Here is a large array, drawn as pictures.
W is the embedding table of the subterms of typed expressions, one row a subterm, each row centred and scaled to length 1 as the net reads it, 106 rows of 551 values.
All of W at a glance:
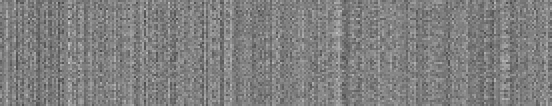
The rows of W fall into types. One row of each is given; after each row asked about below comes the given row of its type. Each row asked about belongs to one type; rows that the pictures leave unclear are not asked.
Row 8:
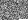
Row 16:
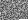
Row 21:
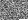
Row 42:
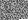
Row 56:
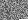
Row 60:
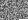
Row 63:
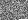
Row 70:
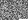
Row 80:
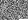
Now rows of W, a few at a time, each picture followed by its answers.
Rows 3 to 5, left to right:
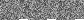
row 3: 80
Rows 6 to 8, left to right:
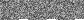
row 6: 8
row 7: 16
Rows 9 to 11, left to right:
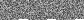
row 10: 21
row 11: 80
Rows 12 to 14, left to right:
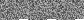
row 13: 21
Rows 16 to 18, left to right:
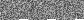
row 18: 60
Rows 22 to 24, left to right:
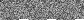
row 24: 80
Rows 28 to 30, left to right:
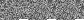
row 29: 80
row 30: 80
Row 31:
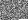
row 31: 16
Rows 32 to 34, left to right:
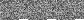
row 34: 21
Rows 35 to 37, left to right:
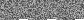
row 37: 56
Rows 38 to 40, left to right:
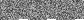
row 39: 70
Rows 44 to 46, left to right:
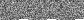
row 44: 63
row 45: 16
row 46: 21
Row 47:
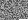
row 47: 21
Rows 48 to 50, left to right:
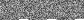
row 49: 16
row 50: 70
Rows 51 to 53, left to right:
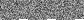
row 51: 8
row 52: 80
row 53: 60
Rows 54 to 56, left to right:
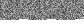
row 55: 60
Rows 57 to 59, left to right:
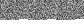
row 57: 80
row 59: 63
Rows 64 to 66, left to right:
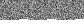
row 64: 56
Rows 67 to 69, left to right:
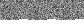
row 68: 56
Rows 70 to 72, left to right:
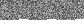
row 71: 8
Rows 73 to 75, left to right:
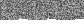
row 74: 60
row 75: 21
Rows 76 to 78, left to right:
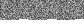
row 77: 16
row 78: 63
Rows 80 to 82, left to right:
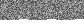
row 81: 8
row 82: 16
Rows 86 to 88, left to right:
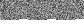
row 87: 56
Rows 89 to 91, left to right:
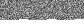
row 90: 16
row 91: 42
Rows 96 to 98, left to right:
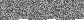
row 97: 63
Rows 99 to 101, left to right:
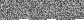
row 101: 21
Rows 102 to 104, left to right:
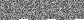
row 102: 42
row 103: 60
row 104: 42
